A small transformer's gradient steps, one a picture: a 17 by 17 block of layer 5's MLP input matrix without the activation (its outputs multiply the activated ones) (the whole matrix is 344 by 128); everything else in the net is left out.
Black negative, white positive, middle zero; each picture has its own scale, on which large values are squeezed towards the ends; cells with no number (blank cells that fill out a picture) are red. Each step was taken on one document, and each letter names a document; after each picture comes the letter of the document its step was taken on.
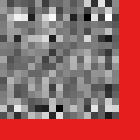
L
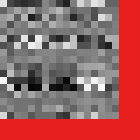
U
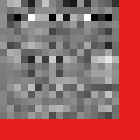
L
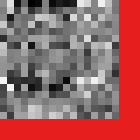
U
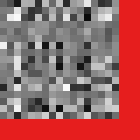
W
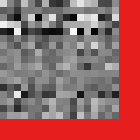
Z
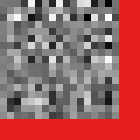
L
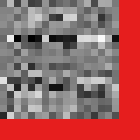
U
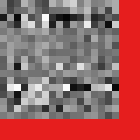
W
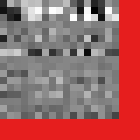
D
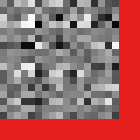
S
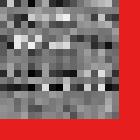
U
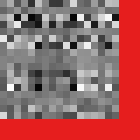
U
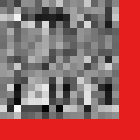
W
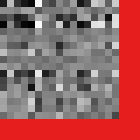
S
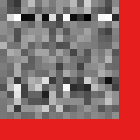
W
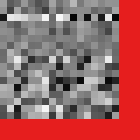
W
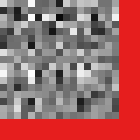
Z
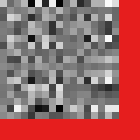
L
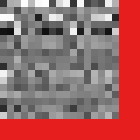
Z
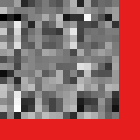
Z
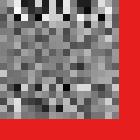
W
